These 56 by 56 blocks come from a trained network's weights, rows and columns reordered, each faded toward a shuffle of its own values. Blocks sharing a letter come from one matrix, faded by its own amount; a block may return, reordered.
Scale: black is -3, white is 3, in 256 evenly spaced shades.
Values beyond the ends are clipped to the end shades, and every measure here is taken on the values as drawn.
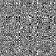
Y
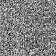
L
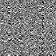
Y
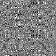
Y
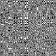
Y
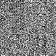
L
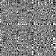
Y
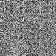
L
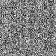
L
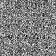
L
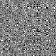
Y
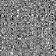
Y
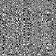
Y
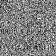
L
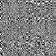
Y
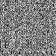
L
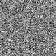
L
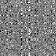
Y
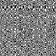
Y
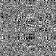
Y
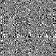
Y
